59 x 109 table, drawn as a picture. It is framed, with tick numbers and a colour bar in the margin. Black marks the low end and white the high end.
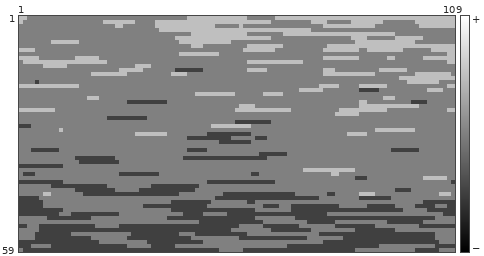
Average level on the scale: 50%. Slope: up to the top. Grain: streaks across.
